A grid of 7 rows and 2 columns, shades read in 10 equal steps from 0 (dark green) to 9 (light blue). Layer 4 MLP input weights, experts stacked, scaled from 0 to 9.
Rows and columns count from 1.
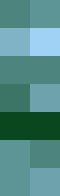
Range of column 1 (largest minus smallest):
7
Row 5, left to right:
0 0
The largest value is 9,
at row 2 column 2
